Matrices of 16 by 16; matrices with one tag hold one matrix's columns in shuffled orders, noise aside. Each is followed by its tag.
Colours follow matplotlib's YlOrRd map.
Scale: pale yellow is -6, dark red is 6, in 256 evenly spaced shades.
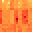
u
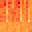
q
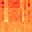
q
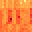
u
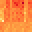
q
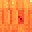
u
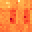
u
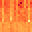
q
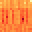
u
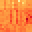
u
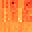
q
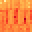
u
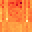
q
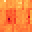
u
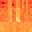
q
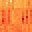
u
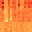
q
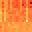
q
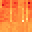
q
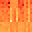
q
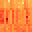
u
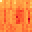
u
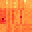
u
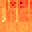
q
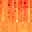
q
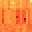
u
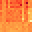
q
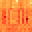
u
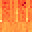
q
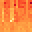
q
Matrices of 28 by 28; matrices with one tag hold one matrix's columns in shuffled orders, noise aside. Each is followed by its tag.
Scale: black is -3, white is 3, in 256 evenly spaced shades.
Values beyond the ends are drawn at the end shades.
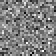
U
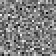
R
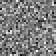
U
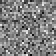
U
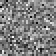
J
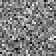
J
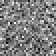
J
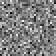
R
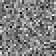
R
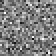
J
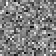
U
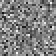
R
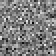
J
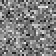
U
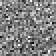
J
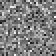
U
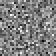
R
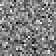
J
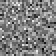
J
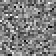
R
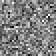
R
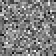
U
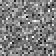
J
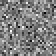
R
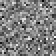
J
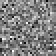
J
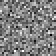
U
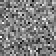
J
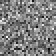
J
